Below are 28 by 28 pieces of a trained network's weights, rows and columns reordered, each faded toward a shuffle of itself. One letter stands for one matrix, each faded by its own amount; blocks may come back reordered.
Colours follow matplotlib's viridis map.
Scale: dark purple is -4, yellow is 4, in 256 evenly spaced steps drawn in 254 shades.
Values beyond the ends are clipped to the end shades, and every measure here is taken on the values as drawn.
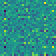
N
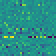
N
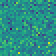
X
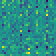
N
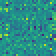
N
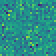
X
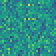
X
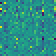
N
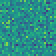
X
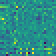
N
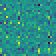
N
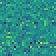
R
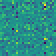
N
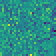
X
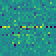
N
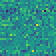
R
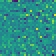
R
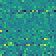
R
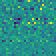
R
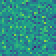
X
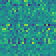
R
